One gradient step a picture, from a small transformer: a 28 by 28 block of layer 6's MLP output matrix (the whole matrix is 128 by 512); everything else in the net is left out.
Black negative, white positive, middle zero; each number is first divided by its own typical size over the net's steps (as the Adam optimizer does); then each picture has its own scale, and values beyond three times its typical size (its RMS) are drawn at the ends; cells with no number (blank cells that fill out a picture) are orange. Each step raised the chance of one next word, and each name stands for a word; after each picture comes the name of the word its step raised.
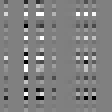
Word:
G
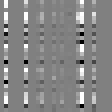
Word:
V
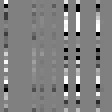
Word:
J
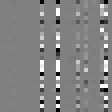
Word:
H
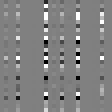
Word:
G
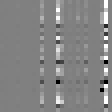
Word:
V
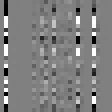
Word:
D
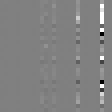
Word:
V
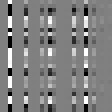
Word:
D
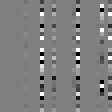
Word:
G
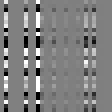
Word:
D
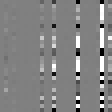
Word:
H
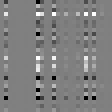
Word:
G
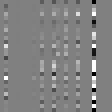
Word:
H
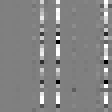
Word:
V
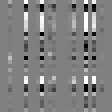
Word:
J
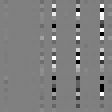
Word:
G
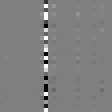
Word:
G
